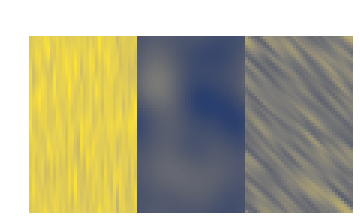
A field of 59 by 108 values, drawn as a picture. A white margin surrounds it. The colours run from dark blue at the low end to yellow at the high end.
The table splits into one row of 3 panels. Panel 1,1: very high, streaked downward, faint in contrast. Panel 1,2: low, smooth. Panel 1,3: middling, slanting down to the right.
